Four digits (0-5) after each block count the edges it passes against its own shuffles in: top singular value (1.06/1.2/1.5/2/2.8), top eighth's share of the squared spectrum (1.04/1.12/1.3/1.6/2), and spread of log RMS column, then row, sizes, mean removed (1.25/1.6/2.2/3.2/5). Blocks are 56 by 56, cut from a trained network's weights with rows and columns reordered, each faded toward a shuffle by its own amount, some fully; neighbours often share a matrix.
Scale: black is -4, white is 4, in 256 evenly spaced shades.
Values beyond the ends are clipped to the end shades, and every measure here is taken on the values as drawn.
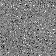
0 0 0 0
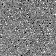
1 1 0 0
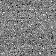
2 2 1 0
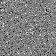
0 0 0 0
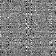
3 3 3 0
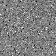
0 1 0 0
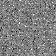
0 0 0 0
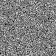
0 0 0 0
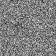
0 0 0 0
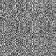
4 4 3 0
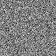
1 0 0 0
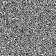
1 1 0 0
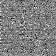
2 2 2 0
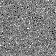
0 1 0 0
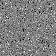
0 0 0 0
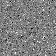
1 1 0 0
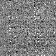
2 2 2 0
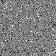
0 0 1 0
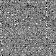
2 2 2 0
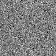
1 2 0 0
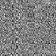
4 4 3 2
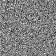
1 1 0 0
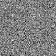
3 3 1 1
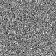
2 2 0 0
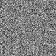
3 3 1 0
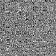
3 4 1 1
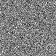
2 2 0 0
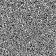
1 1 0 0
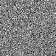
2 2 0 0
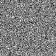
2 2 0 0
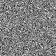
2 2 0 0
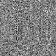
3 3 2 0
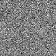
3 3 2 1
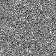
2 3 1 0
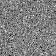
1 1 0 0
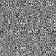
3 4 2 2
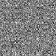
3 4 2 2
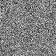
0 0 0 0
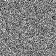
2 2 0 0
